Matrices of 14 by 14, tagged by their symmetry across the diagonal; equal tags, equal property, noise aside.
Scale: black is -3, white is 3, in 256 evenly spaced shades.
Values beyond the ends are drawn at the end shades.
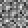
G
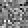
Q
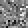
Q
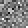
G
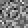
G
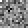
G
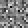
Q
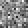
G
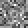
G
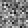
Q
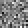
Q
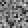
G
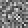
G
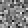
Q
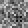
G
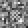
G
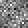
G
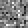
Q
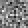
Q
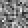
Q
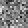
Q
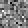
Q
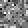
G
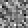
Q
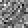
G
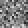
Q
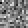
Q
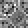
G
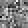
Q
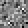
G
